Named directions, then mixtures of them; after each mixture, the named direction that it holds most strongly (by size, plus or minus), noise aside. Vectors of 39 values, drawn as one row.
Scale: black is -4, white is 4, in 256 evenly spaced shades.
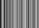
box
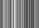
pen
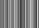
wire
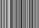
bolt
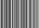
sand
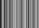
box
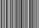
bolt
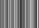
wire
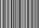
sand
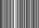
pen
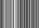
pen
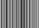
sand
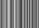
bolt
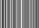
bolt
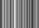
pen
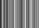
box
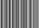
sand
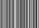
wire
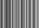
sand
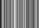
box
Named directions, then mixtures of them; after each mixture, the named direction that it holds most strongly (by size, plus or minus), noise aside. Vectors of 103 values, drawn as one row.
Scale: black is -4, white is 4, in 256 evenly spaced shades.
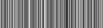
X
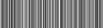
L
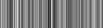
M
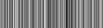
X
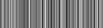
L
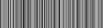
L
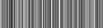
L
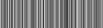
X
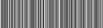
X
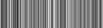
M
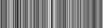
M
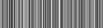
L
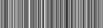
X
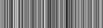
X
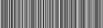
L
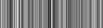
M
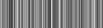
M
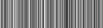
X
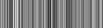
M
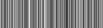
X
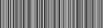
X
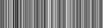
M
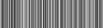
L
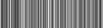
L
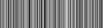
X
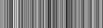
M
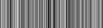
M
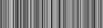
M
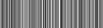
L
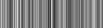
M
